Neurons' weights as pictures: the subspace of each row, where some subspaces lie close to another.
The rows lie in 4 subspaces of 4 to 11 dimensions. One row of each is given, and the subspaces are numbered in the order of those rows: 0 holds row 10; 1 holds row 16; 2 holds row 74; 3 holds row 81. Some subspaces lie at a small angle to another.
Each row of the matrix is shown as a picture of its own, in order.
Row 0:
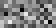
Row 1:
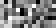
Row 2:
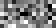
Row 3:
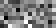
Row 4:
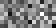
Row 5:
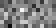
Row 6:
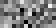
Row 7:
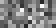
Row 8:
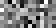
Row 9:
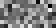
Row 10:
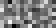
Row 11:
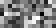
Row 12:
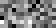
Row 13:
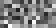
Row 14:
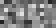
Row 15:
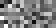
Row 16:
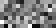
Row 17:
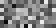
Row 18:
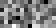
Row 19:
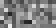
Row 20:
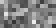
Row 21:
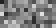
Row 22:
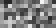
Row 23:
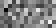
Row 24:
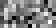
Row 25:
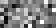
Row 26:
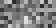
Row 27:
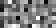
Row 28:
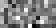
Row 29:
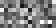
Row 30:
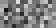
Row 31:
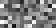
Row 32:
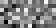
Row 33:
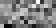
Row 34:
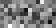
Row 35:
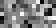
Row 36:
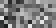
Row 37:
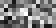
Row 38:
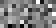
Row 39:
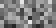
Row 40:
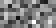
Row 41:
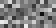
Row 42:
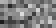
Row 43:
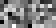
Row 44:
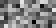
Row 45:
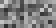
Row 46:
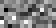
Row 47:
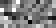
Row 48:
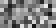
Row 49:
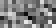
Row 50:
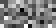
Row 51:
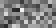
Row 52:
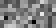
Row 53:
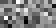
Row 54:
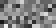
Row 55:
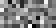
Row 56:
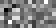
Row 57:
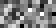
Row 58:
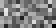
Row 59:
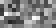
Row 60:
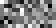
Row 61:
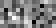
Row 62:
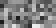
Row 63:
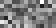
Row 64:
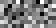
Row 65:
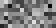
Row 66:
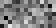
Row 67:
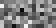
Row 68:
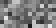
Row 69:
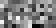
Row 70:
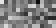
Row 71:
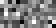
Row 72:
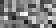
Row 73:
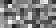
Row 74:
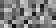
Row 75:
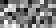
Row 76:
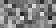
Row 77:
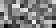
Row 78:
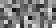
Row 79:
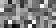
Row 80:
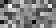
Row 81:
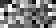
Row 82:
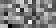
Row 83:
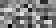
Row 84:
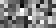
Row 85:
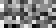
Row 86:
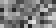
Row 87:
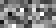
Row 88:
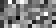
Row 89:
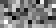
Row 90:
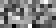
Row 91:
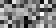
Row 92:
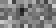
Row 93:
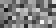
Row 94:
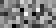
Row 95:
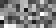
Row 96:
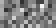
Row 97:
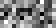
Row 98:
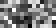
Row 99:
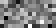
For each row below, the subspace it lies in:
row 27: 1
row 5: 2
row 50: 1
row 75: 0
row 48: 2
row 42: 2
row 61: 2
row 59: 3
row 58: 3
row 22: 0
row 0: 2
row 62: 1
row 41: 3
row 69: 1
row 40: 0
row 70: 2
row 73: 0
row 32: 0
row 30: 3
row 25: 0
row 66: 0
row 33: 3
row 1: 2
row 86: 3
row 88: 3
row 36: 2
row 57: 2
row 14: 2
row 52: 0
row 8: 1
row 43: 0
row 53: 3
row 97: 2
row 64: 3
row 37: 3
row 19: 2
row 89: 3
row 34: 3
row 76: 2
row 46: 2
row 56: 2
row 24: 2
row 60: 2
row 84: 3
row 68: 1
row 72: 2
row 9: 3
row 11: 3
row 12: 2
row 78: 2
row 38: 3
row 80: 0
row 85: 1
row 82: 1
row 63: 0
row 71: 3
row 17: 0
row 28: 1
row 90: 0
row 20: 3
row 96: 2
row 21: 3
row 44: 0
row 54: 1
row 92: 2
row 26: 1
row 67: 1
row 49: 2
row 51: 2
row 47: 3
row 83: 3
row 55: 1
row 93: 3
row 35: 3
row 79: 0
